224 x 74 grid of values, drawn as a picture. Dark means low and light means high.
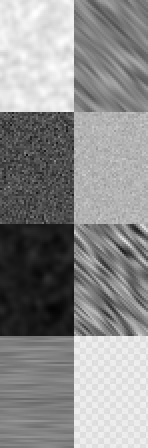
It is made of 4 by 2 panels. Panel 1,1: very high, blotchy, faint in contrast. Panel 1,2: middling, slanting down to the right. Panel 2,1: low, fine-grained. Panel 2,2: high, fine-grained, faint in contrast. Panel 3,1: very low, blotchy, faint in contrast. Panel 3,2: middling, slanting down to the right, strong in contrast. Panel 4,1: middling, streaked across, faint in contrast. Panel 4,2: very high, checkered, faint in contrast.
